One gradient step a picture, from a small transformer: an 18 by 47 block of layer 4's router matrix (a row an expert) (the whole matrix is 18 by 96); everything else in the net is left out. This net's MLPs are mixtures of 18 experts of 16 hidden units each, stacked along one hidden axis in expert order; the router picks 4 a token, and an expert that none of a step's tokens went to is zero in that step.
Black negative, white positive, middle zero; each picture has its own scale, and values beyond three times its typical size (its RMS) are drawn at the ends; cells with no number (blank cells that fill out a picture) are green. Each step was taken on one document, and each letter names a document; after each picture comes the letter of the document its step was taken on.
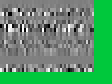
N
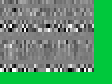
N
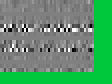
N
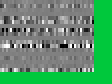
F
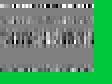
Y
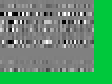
Y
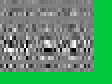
N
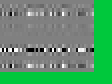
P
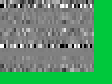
F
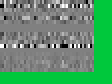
F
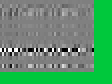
P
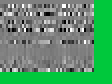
N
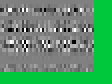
N
